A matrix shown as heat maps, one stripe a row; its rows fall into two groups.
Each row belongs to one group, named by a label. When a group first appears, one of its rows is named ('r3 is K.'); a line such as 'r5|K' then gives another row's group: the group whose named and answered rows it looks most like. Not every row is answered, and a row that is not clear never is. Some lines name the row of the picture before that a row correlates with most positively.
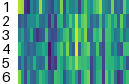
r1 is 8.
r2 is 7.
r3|7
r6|8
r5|7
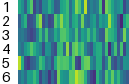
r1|7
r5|8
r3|8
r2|8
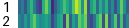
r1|7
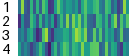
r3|7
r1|8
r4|8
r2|7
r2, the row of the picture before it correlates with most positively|2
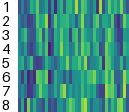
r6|8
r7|8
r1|7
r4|8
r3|8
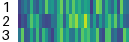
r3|8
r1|7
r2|7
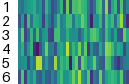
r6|7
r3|8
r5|8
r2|7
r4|7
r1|7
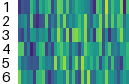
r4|8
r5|8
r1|7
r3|7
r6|8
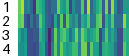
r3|8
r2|8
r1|8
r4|8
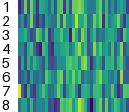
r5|7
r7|8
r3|8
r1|7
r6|7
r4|7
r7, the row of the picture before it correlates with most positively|2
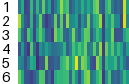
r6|8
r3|8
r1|8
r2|8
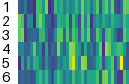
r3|8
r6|8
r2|8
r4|7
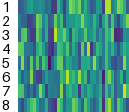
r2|8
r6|7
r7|8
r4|8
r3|8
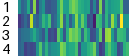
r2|7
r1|7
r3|7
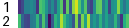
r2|8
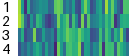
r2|8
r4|7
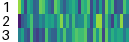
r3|7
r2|7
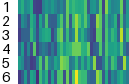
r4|7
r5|8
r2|7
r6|7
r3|7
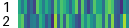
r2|8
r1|8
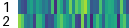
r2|8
